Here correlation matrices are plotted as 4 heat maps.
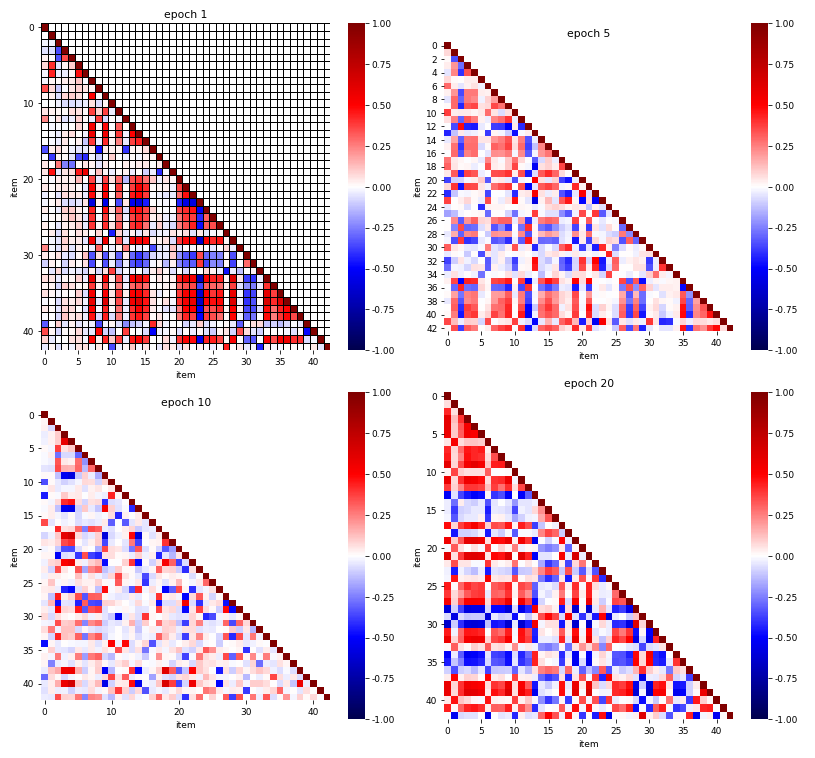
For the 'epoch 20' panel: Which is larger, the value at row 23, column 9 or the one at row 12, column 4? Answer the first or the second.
the second
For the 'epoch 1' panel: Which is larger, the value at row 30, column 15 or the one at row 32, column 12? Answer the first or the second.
the second
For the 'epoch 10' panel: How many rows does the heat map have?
43
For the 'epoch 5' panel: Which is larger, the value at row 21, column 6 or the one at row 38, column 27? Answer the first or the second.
the first
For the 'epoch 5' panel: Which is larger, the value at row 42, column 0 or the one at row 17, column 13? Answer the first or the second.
the first
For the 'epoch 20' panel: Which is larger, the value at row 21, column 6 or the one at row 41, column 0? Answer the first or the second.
the second
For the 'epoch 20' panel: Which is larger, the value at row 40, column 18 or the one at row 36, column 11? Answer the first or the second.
the second
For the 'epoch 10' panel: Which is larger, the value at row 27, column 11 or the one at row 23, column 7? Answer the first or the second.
the second
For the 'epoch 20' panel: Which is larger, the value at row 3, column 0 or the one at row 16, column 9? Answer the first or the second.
the first
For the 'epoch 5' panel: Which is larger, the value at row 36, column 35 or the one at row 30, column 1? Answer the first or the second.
the second
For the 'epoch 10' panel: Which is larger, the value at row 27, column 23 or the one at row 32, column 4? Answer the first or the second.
the first
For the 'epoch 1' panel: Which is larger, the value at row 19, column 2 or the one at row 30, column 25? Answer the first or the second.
the first
